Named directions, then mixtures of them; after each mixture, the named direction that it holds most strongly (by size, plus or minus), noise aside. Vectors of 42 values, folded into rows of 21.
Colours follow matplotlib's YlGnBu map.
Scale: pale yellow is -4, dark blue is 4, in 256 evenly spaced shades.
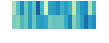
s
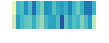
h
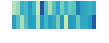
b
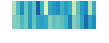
s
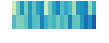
s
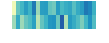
h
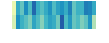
h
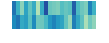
s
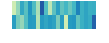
b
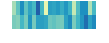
s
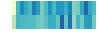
h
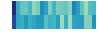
h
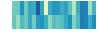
s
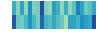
b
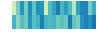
s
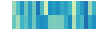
s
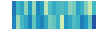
h
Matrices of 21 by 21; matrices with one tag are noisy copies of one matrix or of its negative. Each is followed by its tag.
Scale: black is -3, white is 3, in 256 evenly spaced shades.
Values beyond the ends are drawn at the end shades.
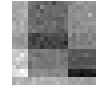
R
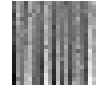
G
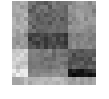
R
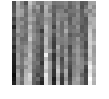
G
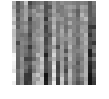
G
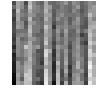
G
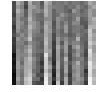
G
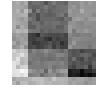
R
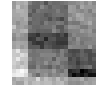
R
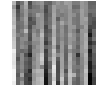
G
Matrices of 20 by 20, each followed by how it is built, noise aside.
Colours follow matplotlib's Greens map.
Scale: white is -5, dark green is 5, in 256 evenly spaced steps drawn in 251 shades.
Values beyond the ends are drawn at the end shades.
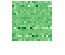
uneven rows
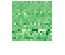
uneven rows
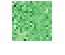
uneven columns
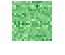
uneven rows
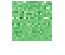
uneven rows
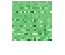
uneven rows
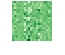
uneven columns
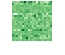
uneven rows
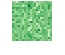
uneven columns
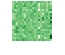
uneven columns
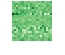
uneven rows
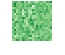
uneven columns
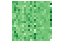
uneven columns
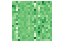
uneven columns
